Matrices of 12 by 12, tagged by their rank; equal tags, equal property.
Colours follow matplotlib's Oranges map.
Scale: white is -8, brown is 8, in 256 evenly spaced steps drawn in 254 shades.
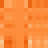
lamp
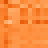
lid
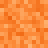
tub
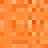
lid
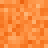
tub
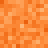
tub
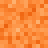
tub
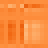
lamp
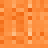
lid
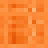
lid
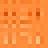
lid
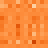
lid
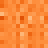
lid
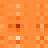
lamp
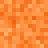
tub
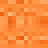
lid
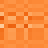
lamp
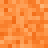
tub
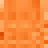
lid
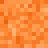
tub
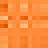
lamp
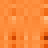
lamp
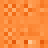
lid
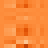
lamp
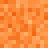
tub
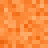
tub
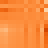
lamp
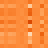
lamp
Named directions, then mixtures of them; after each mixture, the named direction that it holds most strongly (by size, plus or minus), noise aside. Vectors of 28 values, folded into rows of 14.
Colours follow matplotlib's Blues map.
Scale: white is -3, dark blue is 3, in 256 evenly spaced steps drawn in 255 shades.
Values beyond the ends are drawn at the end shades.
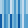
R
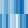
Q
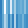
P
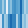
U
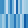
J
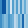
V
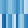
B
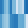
Q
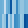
J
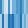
U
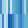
U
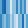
V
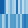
J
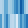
Q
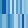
V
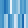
V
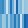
J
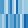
J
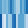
B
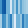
V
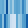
U
